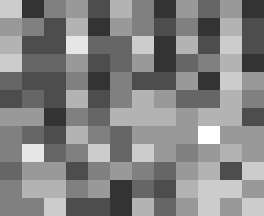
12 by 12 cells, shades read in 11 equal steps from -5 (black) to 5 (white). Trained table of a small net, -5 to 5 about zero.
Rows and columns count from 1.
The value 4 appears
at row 3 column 4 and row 9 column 2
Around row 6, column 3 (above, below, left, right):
-2 -3 -1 2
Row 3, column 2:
-2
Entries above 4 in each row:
0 0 0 0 0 0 0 1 0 0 0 0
